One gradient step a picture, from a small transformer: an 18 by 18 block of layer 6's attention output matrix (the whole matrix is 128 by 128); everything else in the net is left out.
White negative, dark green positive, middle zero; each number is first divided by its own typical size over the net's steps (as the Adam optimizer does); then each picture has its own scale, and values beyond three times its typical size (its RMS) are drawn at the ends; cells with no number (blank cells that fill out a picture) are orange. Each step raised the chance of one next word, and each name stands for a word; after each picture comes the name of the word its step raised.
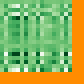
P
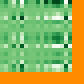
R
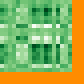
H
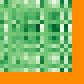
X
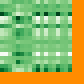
P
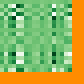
P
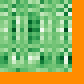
X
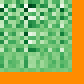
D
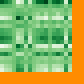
R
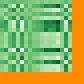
D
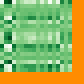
R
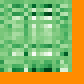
P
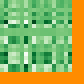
H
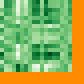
H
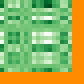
D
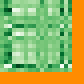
H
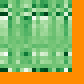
P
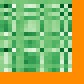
D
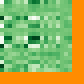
R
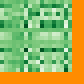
D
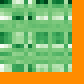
R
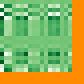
P
